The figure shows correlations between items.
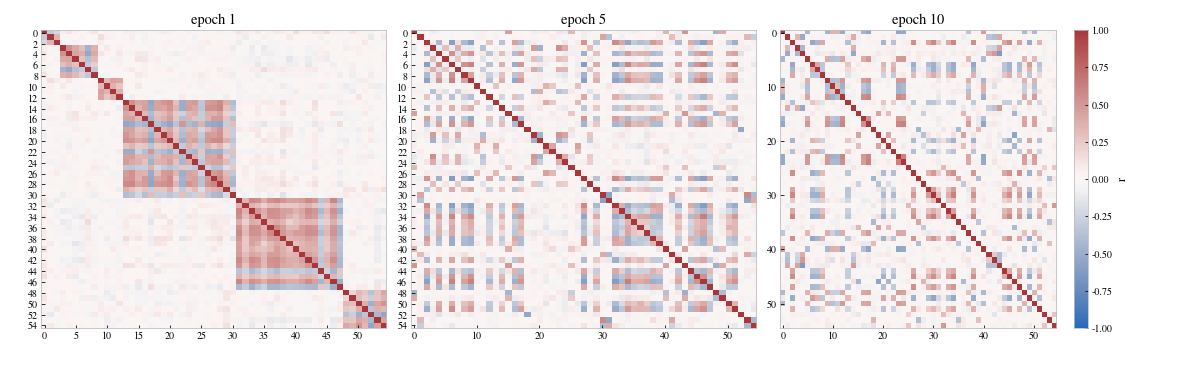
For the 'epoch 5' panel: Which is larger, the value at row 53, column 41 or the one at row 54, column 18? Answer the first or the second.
the first
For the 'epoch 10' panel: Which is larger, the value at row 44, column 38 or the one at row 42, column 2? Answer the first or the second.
the first
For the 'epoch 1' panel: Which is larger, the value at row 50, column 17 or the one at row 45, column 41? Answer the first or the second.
the second
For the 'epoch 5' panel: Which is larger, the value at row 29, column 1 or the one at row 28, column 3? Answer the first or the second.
the second
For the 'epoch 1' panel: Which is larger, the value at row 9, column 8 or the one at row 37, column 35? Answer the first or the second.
the second
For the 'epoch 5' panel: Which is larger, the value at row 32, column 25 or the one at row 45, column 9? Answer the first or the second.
the second
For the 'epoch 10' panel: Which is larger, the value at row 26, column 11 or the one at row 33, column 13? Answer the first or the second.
the first
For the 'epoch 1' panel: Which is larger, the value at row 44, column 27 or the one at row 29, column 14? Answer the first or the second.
the second
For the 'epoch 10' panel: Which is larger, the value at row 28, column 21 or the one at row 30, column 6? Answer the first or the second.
the first
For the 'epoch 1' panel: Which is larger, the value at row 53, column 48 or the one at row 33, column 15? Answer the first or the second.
the first
